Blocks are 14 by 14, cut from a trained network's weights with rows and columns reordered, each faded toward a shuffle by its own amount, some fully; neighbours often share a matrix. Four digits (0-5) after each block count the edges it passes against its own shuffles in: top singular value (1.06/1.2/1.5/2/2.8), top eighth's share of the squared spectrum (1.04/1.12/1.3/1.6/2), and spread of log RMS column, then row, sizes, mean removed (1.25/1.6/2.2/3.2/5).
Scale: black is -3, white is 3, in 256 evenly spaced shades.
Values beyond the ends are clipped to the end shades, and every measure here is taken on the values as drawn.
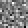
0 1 0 0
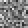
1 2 0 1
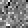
1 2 1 1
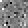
0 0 0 0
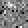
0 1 0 1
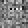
2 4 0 1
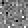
0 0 0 0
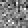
0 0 0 0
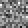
0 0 0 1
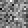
1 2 0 0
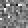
2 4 0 1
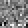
2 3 0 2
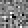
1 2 0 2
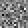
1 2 1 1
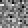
1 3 0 0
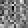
3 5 2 0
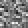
2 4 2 0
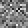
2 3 0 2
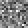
1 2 0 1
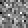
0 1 0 0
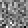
1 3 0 0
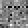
2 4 0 1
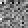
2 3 0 0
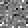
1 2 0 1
